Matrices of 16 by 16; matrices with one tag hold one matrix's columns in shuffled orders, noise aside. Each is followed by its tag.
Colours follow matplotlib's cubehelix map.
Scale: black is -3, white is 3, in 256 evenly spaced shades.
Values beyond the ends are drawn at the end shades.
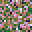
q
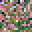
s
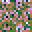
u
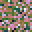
q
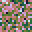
s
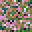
q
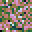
q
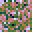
u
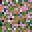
s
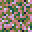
q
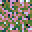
u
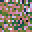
s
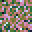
q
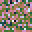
s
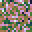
s
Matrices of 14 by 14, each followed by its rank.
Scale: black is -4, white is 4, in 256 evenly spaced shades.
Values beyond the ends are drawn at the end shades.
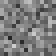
full rank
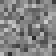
full rank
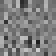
three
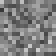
full rank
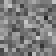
full rank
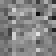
three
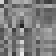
two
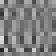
two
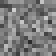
full rank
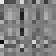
two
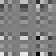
one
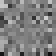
three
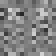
three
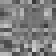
three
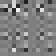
two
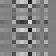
one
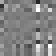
two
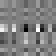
one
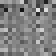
three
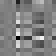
one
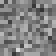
full rank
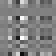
one
